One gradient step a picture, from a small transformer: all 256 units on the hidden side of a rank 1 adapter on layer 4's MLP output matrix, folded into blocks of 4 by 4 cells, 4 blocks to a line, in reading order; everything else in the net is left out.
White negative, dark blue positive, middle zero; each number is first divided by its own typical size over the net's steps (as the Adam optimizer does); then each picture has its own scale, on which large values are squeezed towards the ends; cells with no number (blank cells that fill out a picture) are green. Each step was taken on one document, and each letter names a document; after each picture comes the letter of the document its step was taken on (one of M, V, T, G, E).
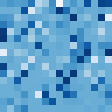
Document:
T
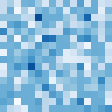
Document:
T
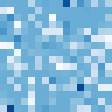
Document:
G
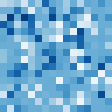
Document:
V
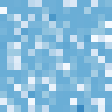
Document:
G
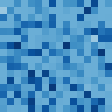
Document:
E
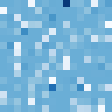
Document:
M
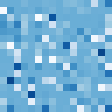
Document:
G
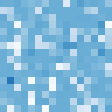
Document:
G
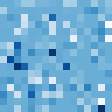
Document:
M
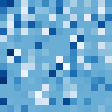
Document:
T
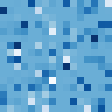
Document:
M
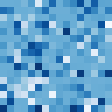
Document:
E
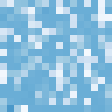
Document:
T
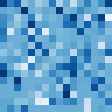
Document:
T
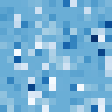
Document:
G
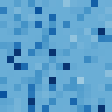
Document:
M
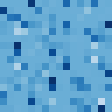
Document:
M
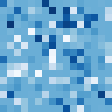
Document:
V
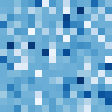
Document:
V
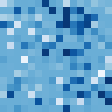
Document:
V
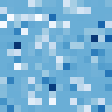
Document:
G
